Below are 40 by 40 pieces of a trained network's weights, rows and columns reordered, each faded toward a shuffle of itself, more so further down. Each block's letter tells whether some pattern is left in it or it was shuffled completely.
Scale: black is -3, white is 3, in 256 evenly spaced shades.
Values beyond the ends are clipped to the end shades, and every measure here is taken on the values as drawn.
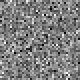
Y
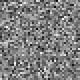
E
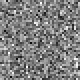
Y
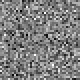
Y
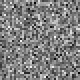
E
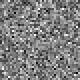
E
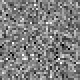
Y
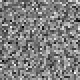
Y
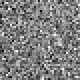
E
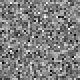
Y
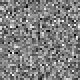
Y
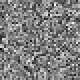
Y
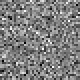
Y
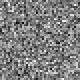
E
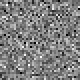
Y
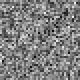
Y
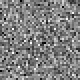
E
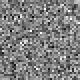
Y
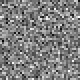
E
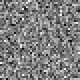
E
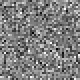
E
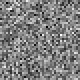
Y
